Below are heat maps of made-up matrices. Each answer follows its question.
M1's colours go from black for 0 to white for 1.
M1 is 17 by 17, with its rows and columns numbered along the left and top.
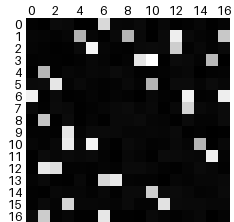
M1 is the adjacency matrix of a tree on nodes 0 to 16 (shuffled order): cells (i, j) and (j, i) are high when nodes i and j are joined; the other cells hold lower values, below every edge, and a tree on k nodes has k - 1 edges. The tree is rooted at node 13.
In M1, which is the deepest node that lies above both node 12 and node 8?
1
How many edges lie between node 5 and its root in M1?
6
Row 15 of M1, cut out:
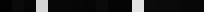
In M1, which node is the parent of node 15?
3
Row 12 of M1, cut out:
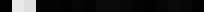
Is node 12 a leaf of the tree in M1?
no
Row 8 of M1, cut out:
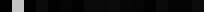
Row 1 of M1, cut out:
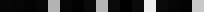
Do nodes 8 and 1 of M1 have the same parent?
no
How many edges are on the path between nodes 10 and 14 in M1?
1
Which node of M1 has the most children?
1
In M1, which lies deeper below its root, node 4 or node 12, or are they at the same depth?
the same depth
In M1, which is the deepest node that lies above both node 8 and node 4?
1
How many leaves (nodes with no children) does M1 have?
7
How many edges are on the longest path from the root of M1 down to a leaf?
10
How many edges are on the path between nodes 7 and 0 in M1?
3
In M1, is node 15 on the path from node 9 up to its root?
no
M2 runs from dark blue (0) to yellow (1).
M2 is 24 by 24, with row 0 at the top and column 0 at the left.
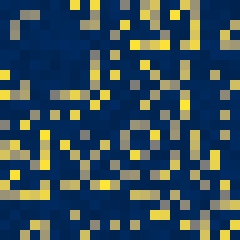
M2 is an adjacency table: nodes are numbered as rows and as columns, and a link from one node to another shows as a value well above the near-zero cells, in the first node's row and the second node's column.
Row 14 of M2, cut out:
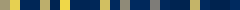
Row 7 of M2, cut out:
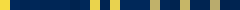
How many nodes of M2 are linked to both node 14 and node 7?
2
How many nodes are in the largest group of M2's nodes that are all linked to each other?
4
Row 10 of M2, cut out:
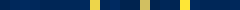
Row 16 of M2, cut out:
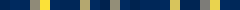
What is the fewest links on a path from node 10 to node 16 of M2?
3
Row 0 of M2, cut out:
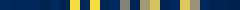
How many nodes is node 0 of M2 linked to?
7
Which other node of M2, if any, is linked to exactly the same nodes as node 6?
node 10
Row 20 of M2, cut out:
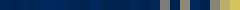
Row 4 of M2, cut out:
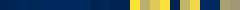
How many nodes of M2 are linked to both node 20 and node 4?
4
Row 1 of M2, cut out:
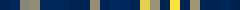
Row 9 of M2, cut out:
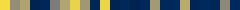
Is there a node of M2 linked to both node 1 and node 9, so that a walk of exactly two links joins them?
yes
